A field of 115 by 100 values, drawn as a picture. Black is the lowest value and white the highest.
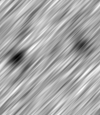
Lone odd cells: none. Mirror symmetry: none. Dips: two. Grain: diagonal, up to the right. Slope: none. Ninth with the lowest average: middle left.
